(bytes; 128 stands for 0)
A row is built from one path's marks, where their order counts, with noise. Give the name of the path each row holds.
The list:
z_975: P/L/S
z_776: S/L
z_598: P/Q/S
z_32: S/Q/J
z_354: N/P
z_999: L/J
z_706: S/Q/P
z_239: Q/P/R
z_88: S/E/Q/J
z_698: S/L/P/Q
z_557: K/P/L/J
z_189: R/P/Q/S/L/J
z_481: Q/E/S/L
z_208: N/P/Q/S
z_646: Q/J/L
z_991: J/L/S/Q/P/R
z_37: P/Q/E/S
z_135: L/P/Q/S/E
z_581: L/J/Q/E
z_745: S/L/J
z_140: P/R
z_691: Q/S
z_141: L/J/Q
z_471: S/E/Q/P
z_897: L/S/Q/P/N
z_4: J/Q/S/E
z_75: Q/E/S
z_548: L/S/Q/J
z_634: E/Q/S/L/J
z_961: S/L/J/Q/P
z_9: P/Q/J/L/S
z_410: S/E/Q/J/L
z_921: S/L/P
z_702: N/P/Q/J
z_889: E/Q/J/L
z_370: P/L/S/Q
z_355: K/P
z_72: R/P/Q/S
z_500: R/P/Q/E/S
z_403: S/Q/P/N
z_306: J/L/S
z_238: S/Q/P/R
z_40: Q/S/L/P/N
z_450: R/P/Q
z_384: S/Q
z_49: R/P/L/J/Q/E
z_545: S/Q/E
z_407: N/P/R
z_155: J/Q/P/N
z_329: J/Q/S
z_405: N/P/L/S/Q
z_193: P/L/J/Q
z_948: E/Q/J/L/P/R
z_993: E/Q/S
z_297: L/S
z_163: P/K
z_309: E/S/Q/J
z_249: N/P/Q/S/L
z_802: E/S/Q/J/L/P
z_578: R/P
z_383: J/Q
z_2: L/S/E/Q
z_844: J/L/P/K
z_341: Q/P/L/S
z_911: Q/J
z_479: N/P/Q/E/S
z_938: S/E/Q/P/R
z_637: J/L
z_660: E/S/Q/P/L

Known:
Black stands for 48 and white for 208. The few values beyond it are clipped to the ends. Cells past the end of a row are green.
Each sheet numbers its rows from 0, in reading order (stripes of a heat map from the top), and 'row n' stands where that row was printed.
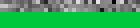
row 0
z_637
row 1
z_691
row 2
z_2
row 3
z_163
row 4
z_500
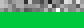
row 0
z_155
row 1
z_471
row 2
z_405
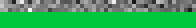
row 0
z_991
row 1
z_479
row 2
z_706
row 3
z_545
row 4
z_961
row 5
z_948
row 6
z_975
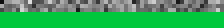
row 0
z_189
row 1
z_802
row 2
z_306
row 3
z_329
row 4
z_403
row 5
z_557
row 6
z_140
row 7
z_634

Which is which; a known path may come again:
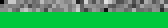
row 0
z_450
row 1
z_193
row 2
z_403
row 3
z_135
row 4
z_889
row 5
z_306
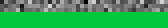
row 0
z_993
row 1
z_471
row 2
z_329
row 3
z_500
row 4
z_598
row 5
z_802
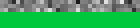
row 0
z_238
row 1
z_384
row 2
z_745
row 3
z_2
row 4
z_341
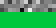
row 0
z_581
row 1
z_479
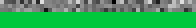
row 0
z_706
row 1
z_163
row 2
z_370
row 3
z_37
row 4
z_72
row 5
z_75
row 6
z_844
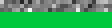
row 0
z_921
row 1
z_208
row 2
z_911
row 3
z_634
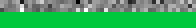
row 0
z_88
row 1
z_557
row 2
z_776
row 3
z_249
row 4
z_646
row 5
z_938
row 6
z_383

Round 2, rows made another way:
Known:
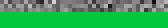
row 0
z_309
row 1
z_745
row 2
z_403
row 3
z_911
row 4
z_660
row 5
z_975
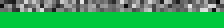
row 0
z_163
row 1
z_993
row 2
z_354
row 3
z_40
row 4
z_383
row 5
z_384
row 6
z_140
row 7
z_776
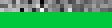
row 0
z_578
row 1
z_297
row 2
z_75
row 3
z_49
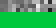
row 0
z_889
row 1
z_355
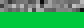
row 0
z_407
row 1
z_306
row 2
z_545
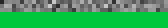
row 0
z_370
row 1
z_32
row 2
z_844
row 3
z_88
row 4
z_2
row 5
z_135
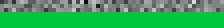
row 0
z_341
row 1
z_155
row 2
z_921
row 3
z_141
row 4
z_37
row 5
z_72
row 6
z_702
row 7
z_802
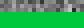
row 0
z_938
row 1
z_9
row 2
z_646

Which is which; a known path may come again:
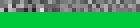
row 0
z_329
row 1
z_75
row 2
z_897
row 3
z_548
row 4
z_309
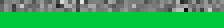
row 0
z_698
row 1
z_938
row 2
z_354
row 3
z_405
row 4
z_238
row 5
z_991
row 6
z_637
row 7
z_500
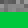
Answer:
z_189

